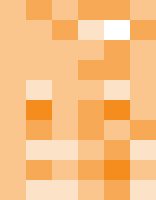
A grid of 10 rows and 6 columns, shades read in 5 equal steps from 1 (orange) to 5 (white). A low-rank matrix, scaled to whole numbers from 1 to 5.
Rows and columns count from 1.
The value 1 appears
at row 6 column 2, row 6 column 5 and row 9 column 5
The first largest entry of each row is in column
1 5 1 1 2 1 1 2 1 2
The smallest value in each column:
3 1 2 2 1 2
